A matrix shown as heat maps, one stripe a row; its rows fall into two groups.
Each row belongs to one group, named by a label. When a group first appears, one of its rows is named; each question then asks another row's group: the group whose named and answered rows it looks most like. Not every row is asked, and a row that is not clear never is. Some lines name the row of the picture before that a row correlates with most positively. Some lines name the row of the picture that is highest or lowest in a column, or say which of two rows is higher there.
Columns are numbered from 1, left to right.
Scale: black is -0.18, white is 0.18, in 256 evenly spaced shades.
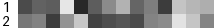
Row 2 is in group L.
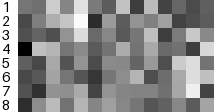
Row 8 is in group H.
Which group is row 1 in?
H
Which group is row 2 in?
H
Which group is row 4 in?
H
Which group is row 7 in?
L
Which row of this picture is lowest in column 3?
3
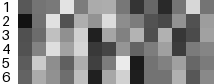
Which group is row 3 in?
H
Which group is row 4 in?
H
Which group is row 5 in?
H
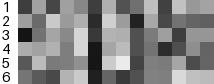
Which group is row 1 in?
L
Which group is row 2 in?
H
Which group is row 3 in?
H
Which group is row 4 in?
H
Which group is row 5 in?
H
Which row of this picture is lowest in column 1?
3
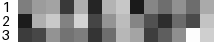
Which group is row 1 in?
H
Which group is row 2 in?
H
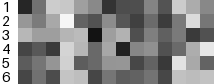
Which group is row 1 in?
L
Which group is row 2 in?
L
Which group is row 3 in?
H
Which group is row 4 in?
L
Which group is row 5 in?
L
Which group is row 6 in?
L
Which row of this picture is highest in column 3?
1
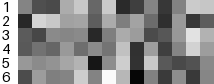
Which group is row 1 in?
L
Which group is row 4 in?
L
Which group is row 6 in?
H
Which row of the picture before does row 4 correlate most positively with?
5
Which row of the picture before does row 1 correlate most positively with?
4
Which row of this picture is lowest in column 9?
6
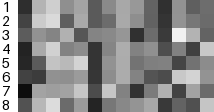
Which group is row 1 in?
H
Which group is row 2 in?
H
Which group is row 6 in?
L
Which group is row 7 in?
H
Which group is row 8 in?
H
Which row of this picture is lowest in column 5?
3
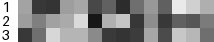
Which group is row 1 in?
L
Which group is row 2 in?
H
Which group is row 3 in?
L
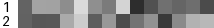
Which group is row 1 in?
H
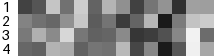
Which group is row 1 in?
H
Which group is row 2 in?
L
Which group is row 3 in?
L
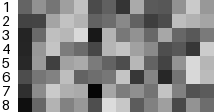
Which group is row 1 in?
L
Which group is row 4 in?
H
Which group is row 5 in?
L
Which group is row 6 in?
L
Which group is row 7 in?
H
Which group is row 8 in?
H
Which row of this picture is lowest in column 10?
2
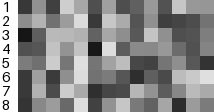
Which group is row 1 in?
L
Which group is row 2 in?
H
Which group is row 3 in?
H
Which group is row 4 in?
H
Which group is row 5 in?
H
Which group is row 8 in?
H
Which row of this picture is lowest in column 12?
8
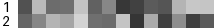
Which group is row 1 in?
L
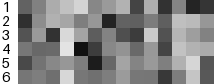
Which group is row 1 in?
H
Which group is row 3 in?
L
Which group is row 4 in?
L
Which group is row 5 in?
L
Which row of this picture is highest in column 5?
1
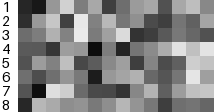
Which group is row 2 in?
H
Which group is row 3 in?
H
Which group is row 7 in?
L
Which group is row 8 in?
H
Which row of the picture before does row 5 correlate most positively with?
4
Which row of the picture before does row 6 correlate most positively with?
5
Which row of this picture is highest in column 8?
3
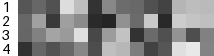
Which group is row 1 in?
L
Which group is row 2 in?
L
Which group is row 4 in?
L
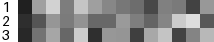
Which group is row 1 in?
H
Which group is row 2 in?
L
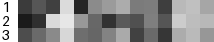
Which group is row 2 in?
L
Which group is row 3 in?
L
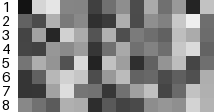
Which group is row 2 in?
L
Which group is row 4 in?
L
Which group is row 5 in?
H
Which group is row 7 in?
L
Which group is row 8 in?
L
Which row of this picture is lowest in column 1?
1
